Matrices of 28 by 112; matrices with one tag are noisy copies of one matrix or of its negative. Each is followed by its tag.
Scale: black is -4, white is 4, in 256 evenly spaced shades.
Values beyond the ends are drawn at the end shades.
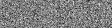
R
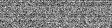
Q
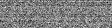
Q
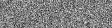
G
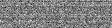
Q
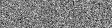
R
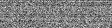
Q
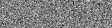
R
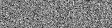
R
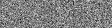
R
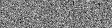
R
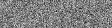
G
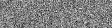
G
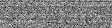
Q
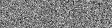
R
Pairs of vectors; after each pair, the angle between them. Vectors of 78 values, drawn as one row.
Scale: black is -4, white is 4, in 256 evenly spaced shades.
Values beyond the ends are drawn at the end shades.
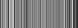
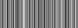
orthogonal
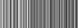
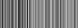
nearly opposite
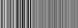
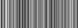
partly aligned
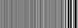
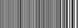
nearly opposite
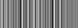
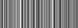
nearly opposite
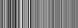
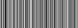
partly opposed
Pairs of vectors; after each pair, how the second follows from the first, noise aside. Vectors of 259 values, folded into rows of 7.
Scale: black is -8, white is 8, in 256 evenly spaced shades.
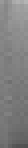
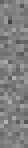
shuffled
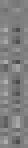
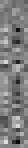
scaled up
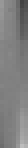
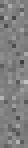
shuffled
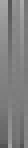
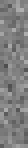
shuffled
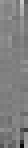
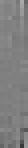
shrunk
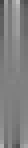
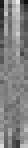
scaled up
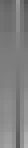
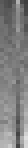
scaled up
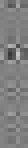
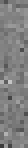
shuffled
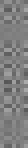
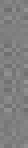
shrunk
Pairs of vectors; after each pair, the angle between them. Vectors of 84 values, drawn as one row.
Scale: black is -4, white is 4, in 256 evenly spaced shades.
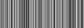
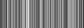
partly opposed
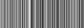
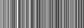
partly aligned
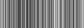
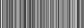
orthogonal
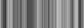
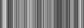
nearly opposite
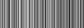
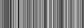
orthogonal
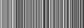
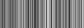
partly opposed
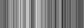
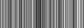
partly opposed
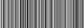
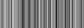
orthogonal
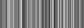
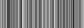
nearly opposite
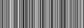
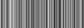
orthogonal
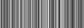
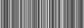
nearly parallel
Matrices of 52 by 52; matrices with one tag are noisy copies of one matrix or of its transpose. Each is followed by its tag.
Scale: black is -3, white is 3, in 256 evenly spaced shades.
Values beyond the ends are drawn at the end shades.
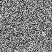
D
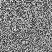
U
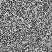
U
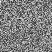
U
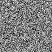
D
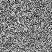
U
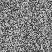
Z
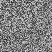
U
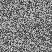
Z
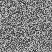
D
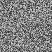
Z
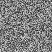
D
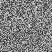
U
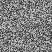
Z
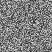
D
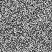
D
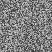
Z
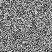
U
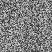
Z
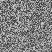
U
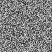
D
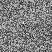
Z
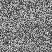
Z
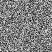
D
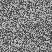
Z
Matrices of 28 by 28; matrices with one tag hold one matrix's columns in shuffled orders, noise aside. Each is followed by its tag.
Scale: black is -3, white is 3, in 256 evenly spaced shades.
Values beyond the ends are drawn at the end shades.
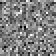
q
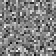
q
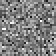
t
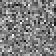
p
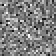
p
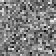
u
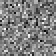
p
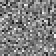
p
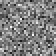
t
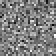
p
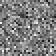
t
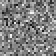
p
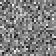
u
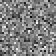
t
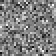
u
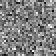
q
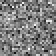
u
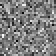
p
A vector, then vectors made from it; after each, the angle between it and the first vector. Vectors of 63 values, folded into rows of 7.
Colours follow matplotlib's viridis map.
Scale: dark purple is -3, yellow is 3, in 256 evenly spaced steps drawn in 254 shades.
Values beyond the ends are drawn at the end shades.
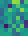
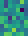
partly opposed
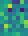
nearly opposite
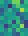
nearly parallel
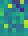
nearly opposite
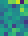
partly aligned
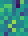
partly opposed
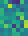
nearly opposite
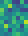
nearly opposite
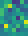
nearly opposite
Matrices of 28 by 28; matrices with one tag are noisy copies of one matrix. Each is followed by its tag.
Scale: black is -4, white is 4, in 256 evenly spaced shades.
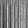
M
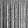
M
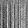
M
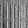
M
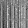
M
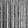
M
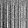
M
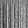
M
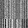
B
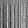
M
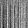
M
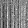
M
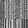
B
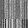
B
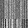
B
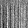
M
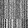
B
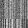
B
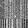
B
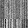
B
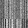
B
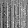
M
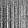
M
